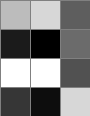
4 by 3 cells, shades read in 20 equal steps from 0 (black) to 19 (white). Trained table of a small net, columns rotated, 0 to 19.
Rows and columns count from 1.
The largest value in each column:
19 19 16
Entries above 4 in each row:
3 1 3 1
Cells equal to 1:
1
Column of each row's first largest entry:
2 3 1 3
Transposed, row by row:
14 2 19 4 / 16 0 19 1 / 7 8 6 16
